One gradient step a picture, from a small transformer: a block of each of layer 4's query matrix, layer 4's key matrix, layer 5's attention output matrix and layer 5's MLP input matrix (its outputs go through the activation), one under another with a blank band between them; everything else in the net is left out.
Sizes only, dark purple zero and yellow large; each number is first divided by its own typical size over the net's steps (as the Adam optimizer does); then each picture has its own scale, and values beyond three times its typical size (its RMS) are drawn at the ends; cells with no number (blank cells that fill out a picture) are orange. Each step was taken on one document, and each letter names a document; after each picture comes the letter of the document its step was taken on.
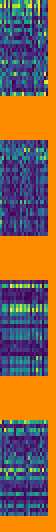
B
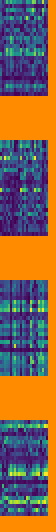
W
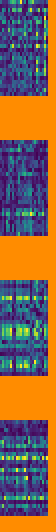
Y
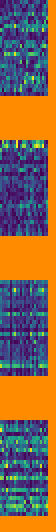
W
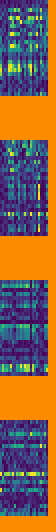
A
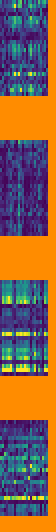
Y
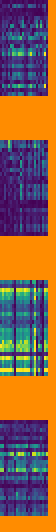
Y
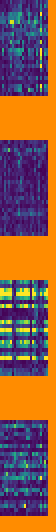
A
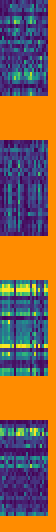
Y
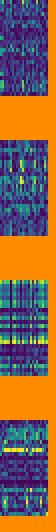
W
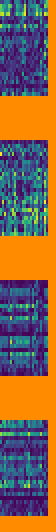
B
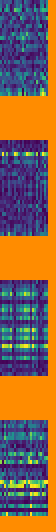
B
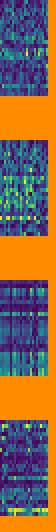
W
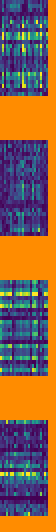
A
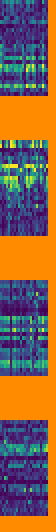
W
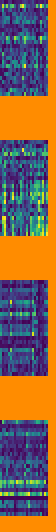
B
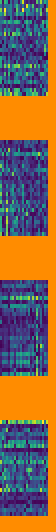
B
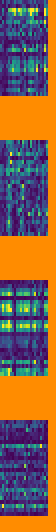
A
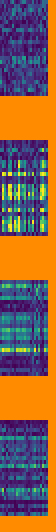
Y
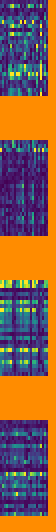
A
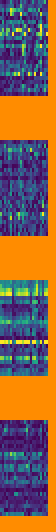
A
